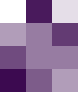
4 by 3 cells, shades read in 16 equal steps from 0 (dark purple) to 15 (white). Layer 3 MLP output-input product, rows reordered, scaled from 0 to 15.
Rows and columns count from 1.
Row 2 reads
9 7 3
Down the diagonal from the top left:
15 7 7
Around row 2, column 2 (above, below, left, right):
1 7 9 3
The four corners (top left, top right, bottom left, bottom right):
15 13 0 9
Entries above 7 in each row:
2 1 0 1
